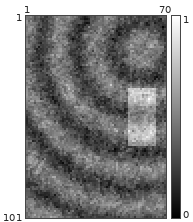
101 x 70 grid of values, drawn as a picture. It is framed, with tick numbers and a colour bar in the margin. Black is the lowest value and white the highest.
Mirror symmetry: none. Average level on the scale: 40%. Rings: centred on the top right. Odd patch: higher, in the middle right.
